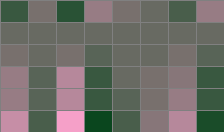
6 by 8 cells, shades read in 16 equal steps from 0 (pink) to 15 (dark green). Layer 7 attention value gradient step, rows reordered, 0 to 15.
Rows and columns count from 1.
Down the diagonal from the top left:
12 9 8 12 10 7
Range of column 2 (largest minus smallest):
3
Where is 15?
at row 6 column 4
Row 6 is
3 11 0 15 11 7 4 14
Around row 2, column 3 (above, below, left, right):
13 8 9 9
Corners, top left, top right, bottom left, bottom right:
12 6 3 14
